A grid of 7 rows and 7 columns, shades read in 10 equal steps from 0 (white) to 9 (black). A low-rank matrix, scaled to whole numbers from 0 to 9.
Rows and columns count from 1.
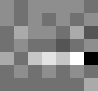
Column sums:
31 31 29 28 31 26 36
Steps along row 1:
up down same same same up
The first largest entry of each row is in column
2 2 7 5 7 1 1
